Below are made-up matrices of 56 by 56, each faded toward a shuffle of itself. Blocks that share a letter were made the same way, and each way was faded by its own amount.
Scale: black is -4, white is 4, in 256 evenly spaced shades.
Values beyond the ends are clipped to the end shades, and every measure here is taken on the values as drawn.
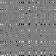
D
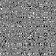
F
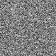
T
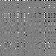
D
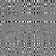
D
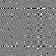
D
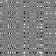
D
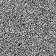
T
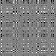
D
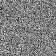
T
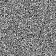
T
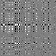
D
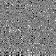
F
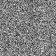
T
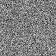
T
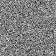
T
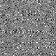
F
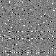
F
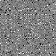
F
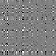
D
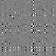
D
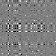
D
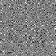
F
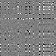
D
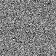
T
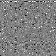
F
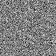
T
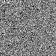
T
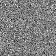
T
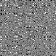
F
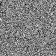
T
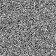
T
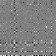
D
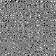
F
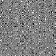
F
